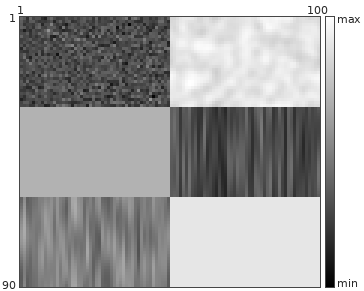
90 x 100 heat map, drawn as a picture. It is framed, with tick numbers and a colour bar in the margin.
The table splits into 3 rows of 2 panels. Panel 1,1: low, fine-grained. Panel 1,2: very high, blotchy, faint in contrast. Panel 2,1: high, flat. Panel 2,2: low, streaked downward. Panel 3,1: middling, streaked downward. Panel 3,2: very high, flat.
